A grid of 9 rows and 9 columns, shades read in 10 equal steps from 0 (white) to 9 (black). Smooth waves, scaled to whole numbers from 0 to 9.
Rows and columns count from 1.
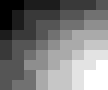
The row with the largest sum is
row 1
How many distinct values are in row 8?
6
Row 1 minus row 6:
2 3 3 4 5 4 5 6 5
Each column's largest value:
9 9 8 8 8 7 7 7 6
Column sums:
67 61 54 46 40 34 29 23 21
